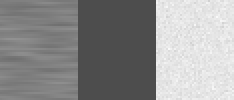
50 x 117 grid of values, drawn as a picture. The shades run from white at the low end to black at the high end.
The table splits into one row of 3 panels. Panel 1,1: middling, streaked across, faint in contrast. Panel 1,2: high, flat. Panel 1,3: very low, fine-grained, faint in contrast.
